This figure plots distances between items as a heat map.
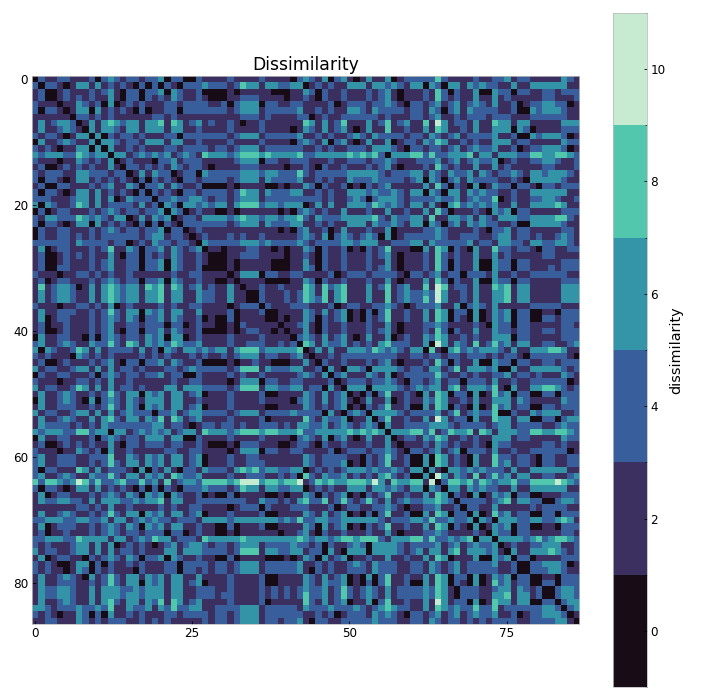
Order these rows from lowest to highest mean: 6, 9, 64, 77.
6, 77, 9, 64
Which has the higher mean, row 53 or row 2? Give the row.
53
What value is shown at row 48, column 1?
2
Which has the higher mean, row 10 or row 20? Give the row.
20
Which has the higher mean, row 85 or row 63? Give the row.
63
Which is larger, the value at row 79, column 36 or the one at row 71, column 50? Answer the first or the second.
the first
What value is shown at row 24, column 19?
4
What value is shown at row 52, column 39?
2
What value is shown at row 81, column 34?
2
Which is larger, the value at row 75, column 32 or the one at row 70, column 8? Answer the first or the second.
the second
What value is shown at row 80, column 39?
2
